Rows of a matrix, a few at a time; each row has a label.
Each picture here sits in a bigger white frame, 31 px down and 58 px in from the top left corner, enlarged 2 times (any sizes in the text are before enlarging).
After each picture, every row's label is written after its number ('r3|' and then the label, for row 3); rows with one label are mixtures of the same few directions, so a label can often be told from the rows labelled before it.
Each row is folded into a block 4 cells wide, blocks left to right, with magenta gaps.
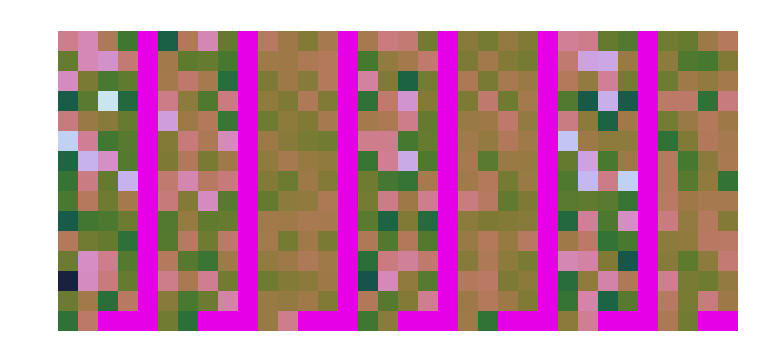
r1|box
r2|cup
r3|cup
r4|box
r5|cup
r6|box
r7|box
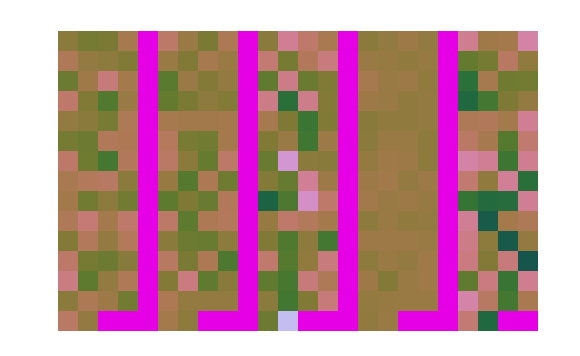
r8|box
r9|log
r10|cup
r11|log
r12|log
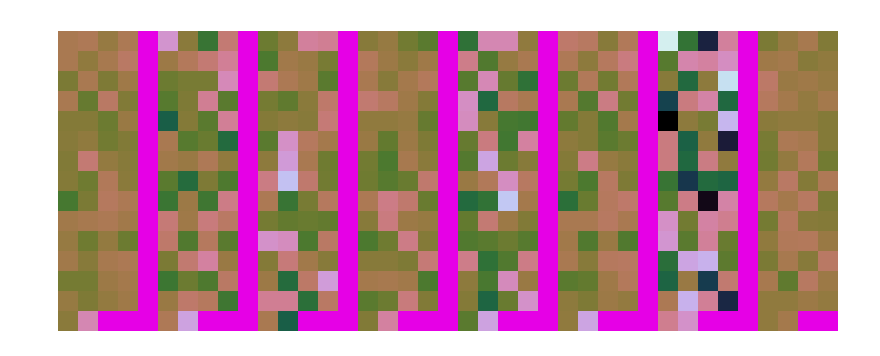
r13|cup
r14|cup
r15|log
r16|log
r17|cup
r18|cup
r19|cup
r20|log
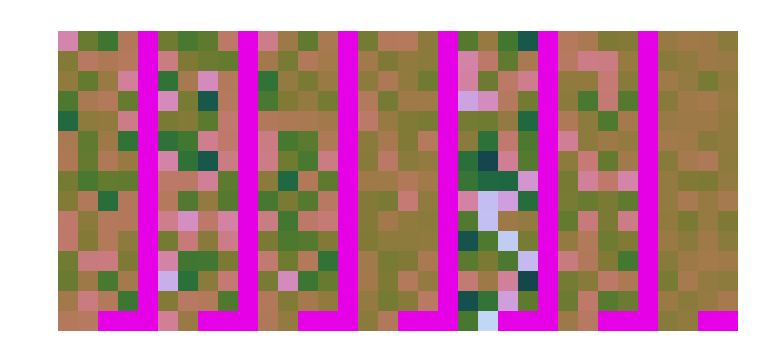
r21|cup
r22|box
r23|log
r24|cup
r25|log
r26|box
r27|box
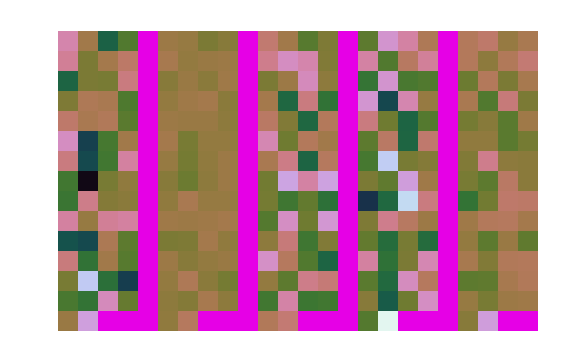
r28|log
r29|log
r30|box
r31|cup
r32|cup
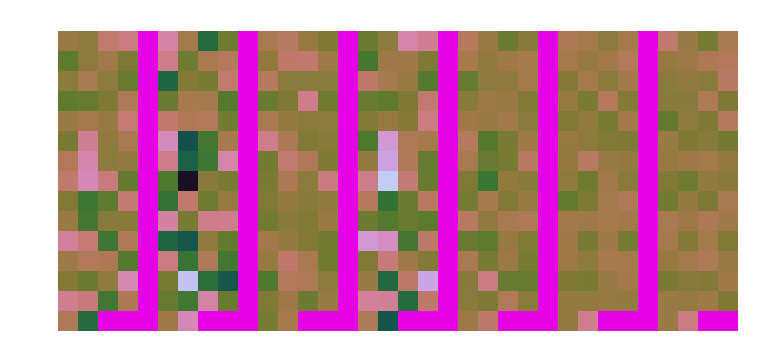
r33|log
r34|log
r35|box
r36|log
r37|log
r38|cup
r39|cup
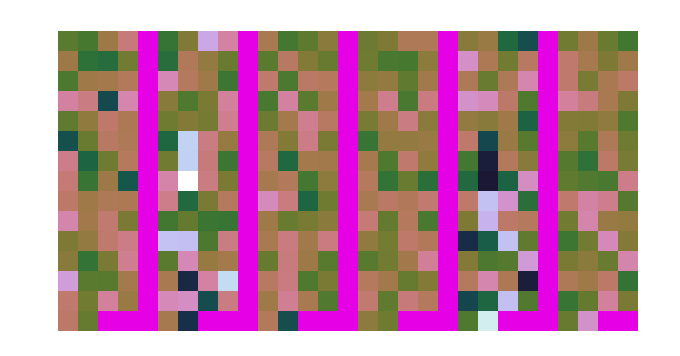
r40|box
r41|log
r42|cup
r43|box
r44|log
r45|log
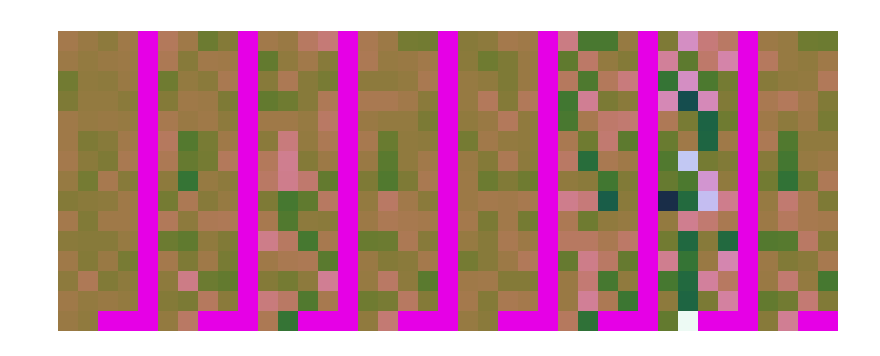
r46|log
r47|log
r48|log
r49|log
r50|box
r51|cup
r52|cup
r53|log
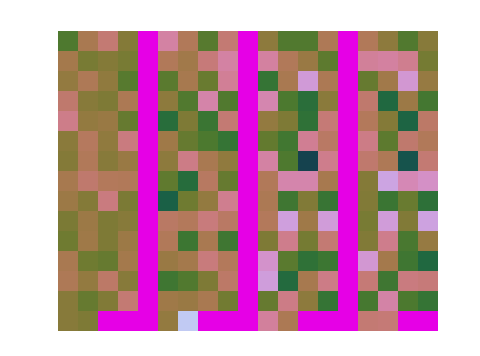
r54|cup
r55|cup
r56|box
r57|box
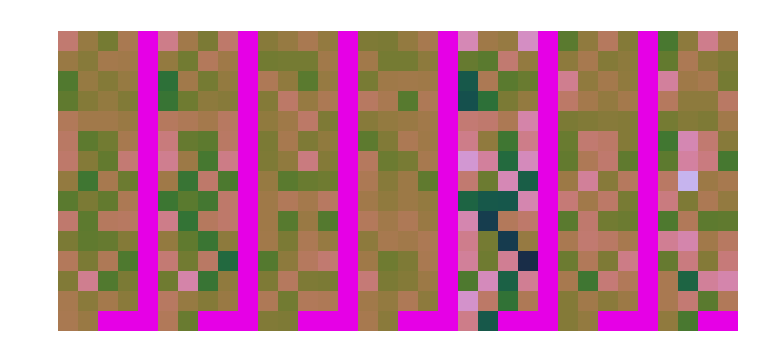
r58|log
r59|log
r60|box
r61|box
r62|log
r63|log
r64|log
